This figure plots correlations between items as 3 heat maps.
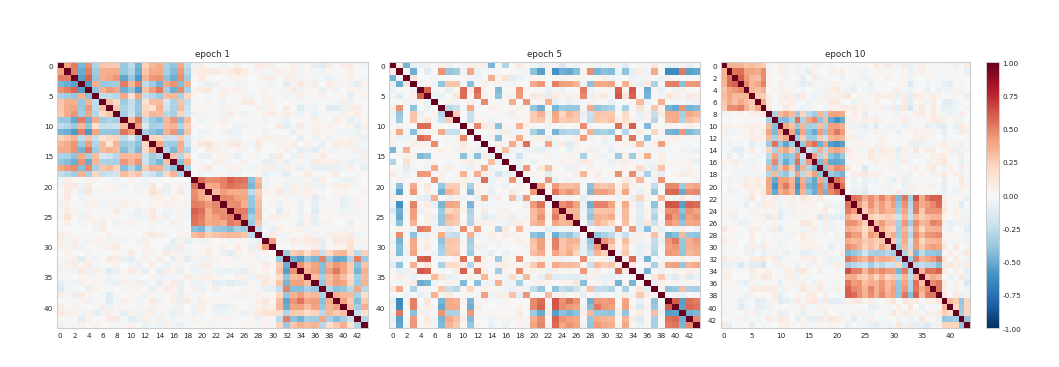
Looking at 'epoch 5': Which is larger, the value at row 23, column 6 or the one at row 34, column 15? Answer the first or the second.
the first
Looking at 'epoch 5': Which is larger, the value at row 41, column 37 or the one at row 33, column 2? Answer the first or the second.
the first
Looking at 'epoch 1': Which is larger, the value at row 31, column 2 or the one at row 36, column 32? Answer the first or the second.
the first
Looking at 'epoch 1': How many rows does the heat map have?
44
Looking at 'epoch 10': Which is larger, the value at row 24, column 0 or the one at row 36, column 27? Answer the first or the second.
the second
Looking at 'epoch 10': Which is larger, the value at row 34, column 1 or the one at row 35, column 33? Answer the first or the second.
the first
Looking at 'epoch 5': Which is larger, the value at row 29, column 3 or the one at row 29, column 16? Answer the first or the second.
the first
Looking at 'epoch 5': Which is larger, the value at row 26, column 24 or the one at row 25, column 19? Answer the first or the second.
the first
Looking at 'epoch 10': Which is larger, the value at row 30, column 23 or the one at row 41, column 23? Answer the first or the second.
the first
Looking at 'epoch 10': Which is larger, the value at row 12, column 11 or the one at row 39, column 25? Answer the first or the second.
the first
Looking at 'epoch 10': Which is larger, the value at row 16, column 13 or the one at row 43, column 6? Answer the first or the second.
the first
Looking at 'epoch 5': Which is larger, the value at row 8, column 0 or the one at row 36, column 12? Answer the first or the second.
the first
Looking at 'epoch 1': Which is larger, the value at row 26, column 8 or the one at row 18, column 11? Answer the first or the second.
the second
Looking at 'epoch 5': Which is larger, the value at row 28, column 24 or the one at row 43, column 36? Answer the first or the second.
the second
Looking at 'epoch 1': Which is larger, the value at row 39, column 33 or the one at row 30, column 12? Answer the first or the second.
the first
